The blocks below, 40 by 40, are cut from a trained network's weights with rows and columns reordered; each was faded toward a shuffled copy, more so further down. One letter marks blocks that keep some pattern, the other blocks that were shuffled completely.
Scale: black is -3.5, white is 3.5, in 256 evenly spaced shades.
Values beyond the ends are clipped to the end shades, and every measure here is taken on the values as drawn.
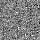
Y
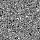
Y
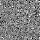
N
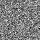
Y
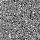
Y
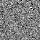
N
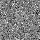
Y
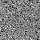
Y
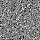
Y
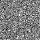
N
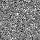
Y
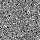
Y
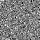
Y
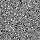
Y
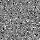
Y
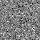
Y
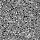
Y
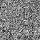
N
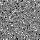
Y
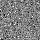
Y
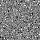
Y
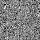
N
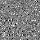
N
